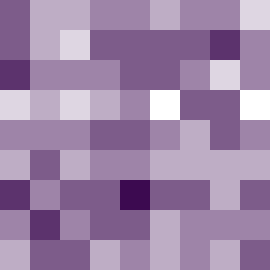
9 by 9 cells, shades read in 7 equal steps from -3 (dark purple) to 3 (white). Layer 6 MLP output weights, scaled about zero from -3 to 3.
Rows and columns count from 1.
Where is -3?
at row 7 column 5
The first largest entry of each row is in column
9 3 8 6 7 1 8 6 1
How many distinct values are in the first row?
4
